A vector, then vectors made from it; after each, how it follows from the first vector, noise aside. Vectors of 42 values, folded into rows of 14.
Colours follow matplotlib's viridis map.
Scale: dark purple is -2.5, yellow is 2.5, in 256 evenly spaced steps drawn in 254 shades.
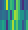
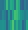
shrunk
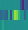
partly zeroed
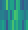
shrunk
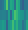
shrunk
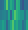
shrunk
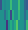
partly zeroed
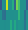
partly zeroed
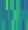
shrunk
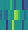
partly zeroed
